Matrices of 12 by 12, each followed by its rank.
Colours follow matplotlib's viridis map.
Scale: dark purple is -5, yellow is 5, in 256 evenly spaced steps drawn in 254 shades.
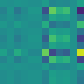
one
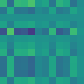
one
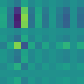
one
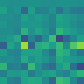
two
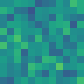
full rank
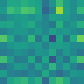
two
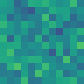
full rank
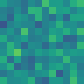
full rank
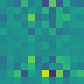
two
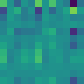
two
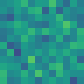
full rank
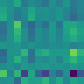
two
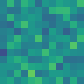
full rank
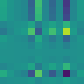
one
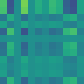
one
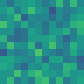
full rank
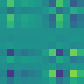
one
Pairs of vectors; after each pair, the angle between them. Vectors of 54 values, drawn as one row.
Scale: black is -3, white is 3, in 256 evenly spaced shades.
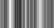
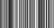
partly opposed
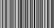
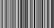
nearly parallel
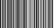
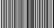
nearly opposite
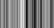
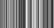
partly opposed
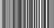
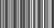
orthogonal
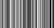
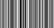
orthogonal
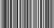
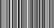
nearly opposite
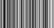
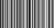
orthogonal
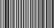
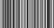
orthogonal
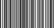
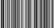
nearly opposite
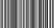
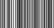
partly opposed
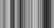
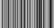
orthogonal
